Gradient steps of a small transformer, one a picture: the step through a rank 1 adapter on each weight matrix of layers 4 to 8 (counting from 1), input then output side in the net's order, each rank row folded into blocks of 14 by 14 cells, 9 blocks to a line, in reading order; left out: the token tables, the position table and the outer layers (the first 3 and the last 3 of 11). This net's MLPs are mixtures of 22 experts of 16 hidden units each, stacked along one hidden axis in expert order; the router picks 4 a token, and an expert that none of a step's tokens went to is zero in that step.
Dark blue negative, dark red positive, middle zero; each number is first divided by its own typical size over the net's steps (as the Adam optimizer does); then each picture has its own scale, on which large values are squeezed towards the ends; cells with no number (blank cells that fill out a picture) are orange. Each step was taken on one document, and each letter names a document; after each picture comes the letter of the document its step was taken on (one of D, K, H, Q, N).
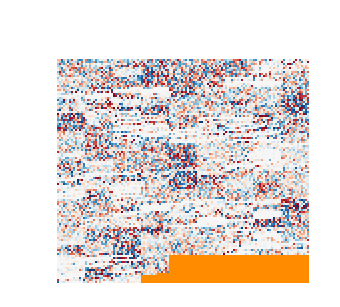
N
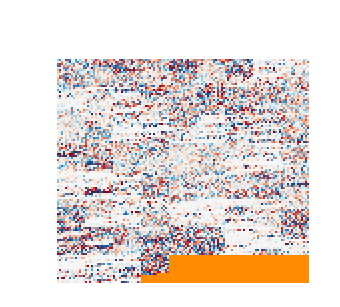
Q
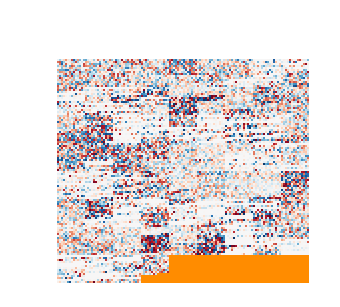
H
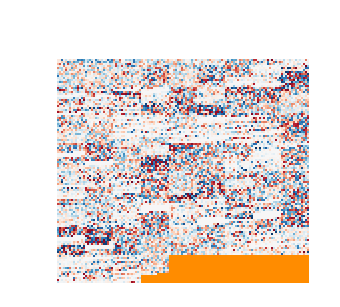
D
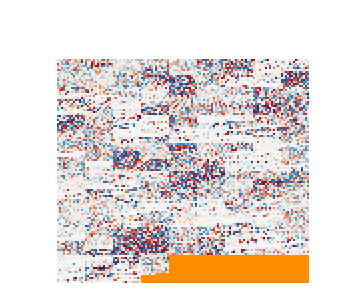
D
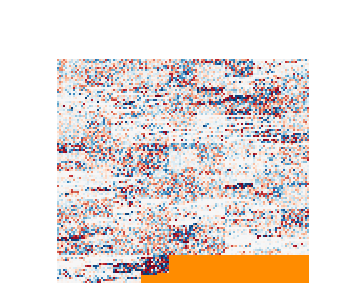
Q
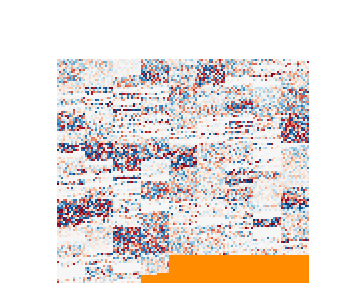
N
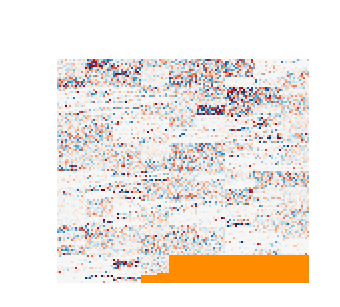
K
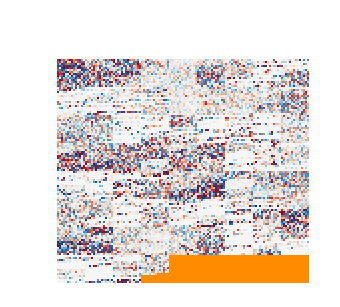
H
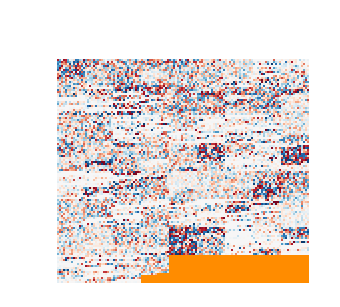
Q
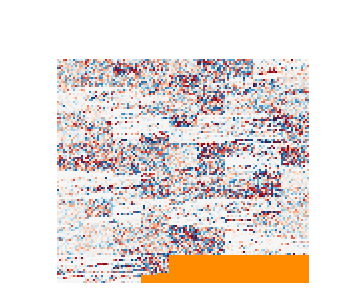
Q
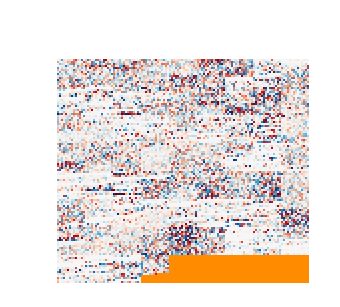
Q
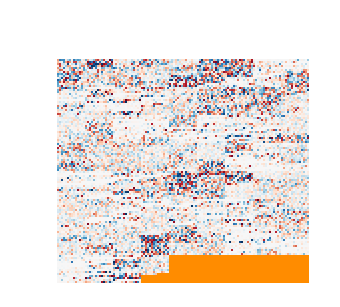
K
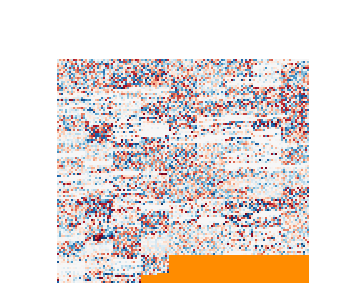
D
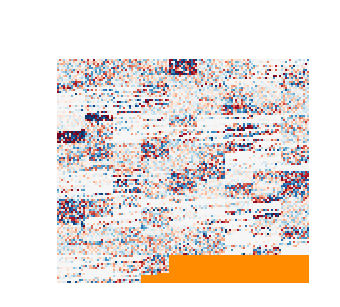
H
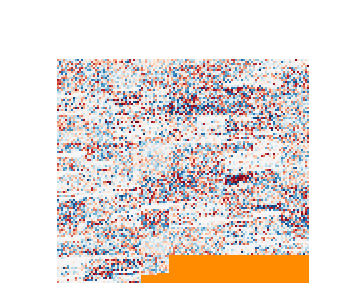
D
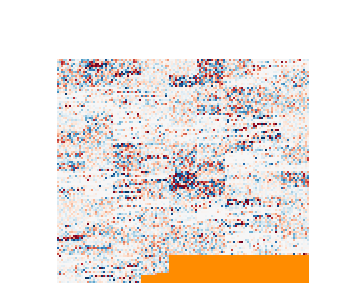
K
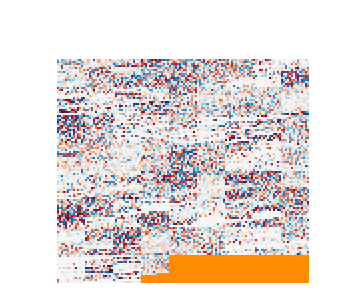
N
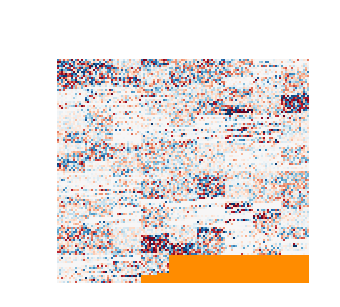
K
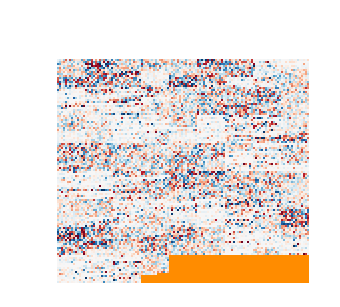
K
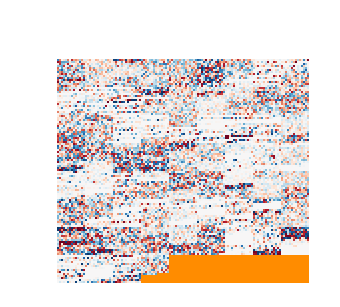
H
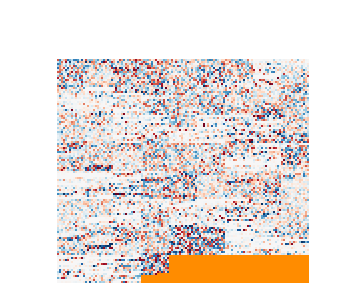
Q
